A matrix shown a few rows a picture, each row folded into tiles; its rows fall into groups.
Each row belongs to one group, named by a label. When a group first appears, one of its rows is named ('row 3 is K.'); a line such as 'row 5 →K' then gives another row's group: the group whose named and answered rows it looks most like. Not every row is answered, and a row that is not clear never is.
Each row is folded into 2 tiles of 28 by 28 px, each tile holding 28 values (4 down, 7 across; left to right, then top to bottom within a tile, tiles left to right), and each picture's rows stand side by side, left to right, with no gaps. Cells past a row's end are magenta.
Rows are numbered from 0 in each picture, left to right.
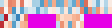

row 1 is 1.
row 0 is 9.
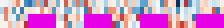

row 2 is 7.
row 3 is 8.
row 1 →1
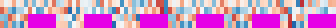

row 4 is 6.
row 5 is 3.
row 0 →6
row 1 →9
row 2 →8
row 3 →6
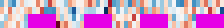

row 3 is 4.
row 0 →4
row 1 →9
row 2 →1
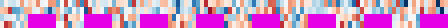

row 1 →1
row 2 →3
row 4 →8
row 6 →3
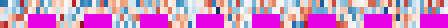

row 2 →6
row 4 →7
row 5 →3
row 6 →9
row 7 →7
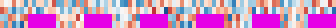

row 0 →6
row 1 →1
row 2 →4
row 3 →6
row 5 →4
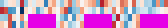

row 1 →9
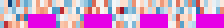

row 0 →8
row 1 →8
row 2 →9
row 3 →1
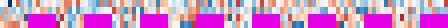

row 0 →8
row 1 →9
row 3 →3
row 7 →4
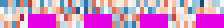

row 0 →1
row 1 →7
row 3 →8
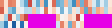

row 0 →6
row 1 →1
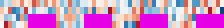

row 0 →9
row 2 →3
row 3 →4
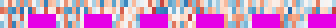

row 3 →1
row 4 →7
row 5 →7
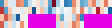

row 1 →4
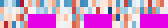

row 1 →4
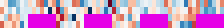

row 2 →4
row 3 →3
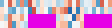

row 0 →1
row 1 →9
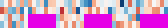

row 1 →8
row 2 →8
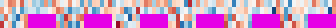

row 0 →9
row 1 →6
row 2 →9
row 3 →3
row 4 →4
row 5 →4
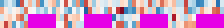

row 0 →3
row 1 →1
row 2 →9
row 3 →8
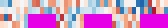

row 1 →9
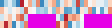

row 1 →1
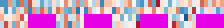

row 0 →1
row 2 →8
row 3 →9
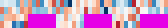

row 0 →3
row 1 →4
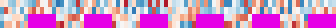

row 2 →7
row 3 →3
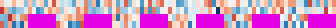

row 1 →3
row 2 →7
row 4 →6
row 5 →6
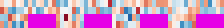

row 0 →6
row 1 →4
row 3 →3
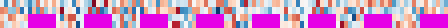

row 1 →7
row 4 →3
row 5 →7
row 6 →9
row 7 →1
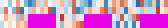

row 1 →8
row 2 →6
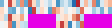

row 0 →1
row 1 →3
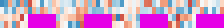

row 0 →1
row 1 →3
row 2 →4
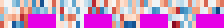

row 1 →7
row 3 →9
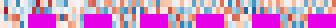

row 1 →4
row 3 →6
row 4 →7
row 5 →6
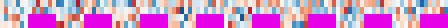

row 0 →7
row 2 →3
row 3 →9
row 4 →9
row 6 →9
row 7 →8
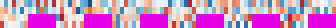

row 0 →7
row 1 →8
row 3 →3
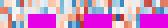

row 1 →3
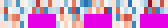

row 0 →7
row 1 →8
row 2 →7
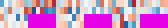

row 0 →4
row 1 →9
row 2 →3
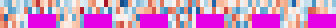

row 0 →7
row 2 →8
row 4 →6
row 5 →8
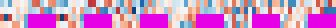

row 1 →4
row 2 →8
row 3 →3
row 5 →4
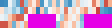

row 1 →4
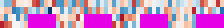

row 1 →1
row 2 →1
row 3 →4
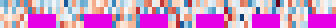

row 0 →1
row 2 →4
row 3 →3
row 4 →4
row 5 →1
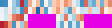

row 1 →6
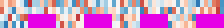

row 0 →6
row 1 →1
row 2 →1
